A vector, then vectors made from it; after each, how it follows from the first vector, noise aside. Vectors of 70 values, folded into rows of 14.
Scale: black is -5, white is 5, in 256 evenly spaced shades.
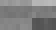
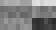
scaled up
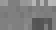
partly zeroed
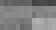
negated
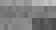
copied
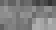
negated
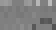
partly zeroed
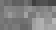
negated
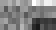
scaled up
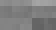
shrunk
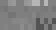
partly zeroed
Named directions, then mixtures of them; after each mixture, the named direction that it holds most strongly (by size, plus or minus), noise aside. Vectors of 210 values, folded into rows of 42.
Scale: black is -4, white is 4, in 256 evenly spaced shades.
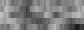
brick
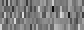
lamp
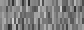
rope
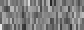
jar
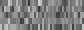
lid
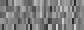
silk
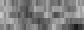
brick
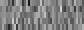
rope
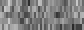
lid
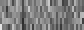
jar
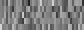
lamp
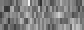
lid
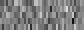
silk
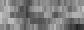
brick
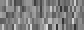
silk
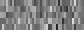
silk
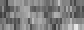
brick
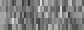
rope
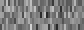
lamp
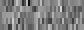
rope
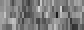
brick
